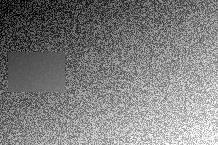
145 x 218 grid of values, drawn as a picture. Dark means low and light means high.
Odd patch: calmer, in the middle left. Stripes: none. Odd rows or columns: none. Ninth with the highest average: bottom right. Slope: up to the bottom right. Average level on the scale: 50%.
